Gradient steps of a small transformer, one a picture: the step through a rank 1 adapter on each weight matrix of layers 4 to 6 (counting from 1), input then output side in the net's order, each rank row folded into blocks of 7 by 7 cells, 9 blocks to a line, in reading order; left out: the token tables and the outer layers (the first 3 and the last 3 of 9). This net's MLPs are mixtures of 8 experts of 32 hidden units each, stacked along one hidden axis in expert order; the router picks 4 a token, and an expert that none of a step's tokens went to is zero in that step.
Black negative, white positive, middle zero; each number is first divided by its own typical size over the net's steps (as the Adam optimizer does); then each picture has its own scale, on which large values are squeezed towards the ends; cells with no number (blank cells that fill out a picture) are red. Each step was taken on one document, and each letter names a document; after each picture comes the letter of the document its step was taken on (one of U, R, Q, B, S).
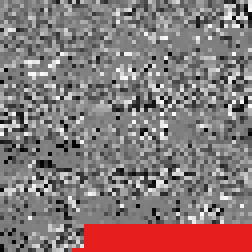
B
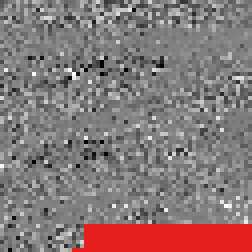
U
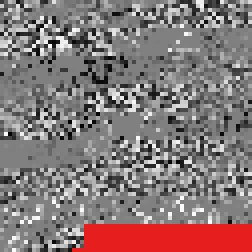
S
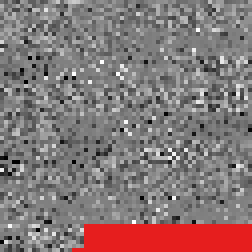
U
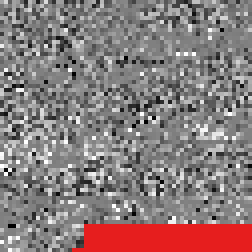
U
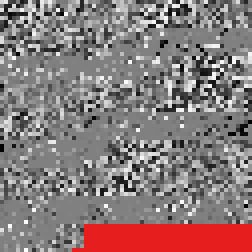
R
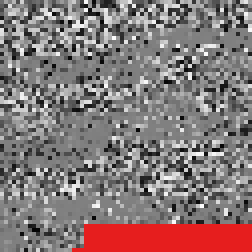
R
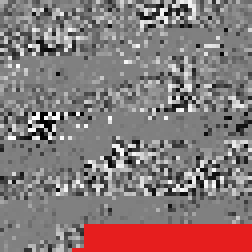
R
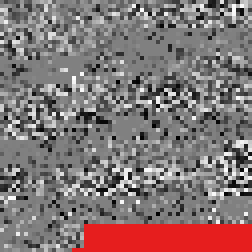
S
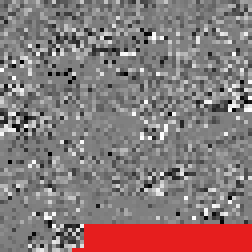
B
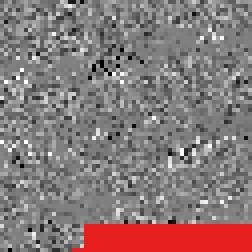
U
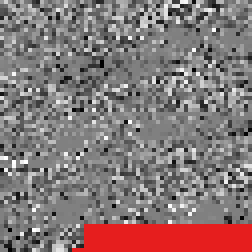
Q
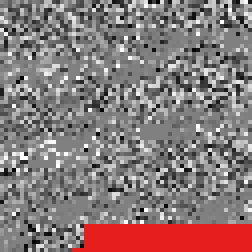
Q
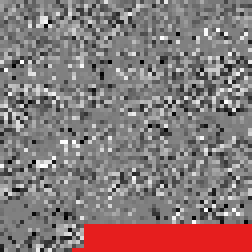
B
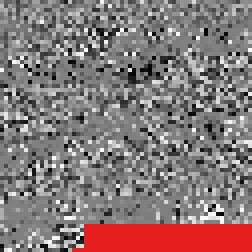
B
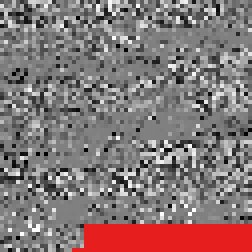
Q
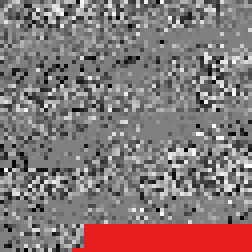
Q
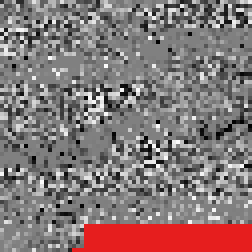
S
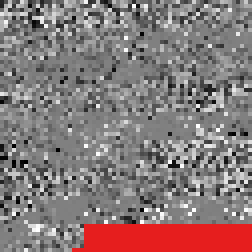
Q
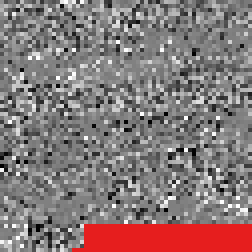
U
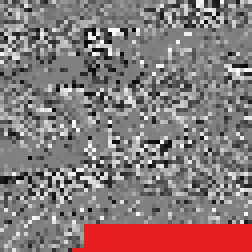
S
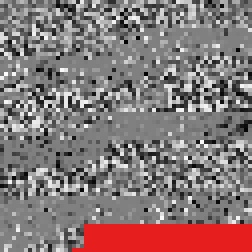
R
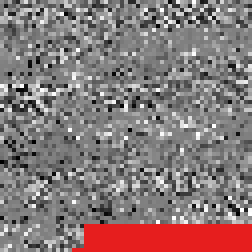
U
